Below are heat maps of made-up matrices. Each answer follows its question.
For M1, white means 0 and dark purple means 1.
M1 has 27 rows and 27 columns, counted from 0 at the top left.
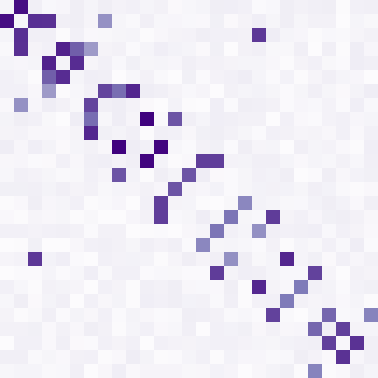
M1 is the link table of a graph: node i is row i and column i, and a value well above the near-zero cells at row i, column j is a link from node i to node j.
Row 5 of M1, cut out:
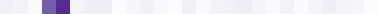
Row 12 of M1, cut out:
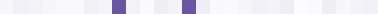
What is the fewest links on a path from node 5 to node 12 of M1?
4
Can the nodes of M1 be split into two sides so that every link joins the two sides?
no
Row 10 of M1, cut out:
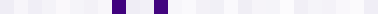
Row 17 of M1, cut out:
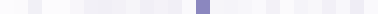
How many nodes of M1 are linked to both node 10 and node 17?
0
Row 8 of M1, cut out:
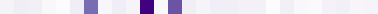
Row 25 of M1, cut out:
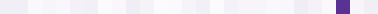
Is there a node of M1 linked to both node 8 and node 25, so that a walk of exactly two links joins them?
no
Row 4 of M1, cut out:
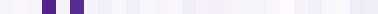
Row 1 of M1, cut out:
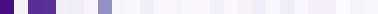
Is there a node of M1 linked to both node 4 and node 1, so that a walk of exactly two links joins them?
yes
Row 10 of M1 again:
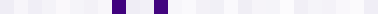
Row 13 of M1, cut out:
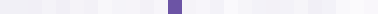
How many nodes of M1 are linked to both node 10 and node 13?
0
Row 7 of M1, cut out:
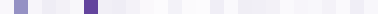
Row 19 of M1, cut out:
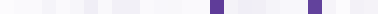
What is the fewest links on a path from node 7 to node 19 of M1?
6
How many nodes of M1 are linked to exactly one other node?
7
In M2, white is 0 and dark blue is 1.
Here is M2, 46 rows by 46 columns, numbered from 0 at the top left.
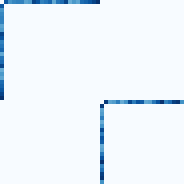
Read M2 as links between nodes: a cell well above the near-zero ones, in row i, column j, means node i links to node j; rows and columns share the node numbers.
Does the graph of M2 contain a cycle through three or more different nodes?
no
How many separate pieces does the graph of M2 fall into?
2
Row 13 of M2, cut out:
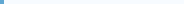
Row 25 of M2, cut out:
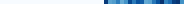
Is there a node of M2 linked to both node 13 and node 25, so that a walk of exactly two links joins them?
no
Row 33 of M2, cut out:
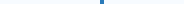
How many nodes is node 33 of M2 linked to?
1
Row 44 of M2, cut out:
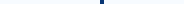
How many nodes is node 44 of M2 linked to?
1
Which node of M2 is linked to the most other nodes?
node 0
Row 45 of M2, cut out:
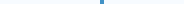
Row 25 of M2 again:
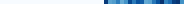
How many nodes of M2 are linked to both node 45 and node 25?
0
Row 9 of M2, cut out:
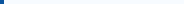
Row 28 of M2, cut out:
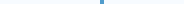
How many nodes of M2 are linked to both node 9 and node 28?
0
